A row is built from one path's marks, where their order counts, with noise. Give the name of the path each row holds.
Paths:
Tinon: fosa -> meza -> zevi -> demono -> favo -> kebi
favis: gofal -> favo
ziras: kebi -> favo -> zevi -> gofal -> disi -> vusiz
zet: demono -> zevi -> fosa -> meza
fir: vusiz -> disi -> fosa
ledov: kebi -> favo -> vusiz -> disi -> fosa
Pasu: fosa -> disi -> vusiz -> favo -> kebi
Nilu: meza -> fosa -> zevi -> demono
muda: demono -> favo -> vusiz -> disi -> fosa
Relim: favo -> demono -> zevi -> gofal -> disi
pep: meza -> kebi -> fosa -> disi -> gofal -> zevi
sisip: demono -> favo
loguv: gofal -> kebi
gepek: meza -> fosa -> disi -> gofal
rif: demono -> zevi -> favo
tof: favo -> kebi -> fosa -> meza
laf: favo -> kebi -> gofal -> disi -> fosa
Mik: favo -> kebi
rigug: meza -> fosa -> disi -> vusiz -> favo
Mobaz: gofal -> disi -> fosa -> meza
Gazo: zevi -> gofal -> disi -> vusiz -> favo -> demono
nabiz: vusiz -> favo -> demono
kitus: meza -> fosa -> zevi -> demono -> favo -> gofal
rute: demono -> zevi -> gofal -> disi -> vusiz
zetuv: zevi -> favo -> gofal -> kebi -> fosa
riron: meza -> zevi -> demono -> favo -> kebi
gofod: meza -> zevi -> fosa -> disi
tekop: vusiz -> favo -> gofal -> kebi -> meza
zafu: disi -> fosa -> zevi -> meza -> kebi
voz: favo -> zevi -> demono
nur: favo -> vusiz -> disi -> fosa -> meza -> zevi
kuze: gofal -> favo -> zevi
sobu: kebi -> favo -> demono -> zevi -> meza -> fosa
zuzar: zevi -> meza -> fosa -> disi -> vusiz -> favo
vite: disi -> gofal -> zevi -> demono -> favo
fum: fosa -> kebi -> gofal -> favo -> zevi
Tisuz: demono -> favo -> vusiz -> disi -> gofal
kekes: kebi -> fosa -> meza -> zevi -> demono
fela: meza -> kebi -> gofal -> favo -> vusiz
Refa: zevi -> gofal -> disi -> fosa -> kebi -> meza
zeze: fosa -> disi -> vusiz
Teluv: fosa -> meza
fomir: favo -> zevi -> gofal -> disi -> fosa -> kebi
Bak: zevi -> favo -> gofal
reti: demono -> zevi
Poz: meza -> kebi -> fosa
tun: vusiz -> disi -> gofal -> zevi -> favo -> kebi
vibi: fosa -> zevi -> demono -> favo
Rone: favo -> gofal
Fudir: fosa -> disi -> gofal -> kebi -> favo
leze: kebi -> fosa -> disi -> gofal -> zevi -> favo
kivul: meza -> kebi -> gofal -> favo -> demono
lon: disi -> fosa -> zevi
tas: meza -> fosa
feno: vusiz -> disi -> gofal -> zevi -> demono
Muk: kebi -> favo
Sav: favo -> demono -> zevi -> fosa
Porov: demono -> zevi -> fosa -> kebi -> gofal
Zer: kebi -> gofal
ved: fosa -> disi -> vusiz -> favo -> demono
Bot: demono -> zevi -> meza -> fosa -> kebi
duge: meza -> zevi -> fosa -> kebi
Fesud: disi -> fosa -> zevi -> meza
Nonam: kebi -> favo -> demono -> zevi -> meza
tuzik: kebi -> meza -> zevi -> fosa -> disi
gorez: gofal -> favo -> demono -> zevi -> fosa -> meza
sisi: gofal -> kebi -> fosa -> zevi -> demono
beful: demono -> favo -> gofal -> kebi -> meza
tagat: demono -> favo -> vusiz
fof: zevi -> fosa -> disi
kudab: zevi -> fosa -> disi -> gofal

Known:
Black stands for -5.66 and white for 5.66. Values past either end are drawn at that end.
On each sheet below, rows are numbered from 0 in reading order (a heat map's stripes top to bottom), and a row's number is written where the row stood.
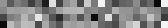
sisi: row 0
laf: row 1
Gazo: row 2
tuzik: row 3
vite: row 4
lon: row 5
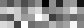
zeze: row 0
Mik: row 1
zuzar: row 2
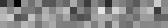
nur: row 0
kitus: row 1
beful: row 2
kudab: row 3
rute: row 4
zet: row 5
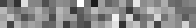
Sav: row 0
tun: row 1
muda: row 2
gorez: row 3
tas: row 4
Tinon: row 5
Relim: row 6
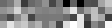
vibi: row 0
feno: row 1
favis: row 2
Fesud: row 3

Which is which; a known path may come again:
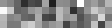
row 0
tagat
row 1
tekop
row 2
muda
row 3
Tinon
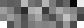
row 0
fir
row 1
beful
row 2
lon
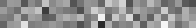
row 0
kivul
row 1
zet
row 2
Porov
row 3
Pasu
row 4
duge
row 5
Nilu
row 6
kitus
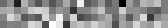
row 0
fomir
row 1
zeze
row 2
tas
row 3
Fudir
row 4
Mobaz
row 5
gofod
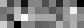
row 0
Zer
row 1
Tisuz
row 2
Bak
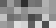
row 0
rigug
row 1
ved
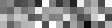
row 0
gepek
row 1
Teluv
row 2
laf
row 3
zafu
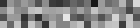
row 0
zetuv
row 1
ziras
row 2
tof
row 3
gorez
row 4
Poz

